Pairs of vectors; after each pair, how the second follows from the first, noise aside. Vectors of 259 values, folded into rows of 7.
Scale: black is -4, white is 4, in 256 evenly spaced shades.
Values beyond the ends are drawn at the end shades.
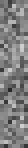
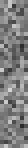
negated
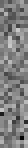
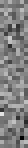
sign-scrambled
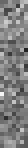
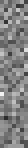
sign-scrambled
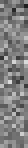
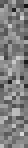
sign-scrambled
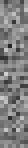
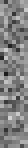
sign-scrambled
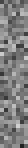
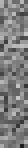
sign-scrambled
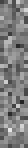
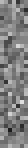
negated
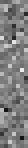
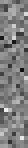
negated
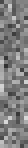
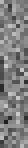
negated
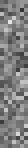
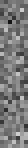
sign-scrambled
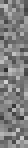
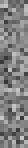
sign-scrambled
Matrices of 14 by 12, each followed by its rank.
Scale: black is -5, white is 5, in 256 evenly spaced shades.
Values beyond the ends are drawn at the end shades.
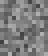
full rank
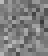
full rank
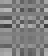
one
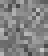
full rank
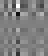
one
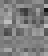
two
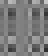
one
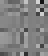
two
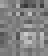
two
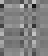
one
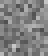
full rank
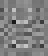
two
